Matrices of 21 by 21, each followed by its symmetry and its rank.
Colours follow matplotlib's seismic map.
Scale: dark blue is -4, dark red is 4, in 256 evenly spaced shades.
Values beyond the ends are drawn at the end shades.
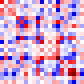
symmetric, rank three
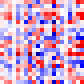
neither, rank three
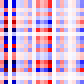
neither, rank one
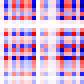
neither, rank one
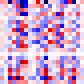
neither, rank three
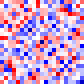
symmetric, full rank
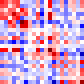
symmetric, rank three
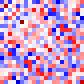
symmetric, full rank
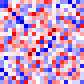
symmetric, full rank
